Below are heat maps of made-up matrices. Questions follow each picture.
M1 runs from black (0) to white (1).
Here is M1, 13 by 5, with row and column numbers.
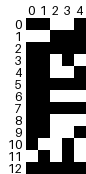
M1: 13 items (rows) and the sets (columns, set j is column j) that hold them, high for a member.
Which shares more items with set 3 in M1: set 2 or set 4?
set 2
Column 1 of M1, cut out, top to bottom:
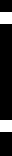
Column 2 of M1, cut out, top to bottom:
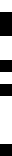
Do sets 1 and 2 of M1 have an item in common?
yes
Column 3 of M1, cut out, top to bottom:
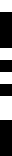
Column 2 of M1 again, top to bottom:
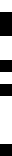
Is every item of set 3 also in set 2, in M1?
yes
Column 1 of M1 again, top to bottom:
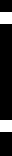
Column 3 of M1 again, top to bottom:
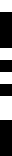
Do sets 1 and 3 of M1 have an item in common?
no
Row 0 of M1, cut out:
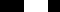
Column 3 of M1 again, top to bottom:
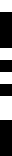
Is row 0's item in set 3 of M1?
yes
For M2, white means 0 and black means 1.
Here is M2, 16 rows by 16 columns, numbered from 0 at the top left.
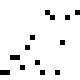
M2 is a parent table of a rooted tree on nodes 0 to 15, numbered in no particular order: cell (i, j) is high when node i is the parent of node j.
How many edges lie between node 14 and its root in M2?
0
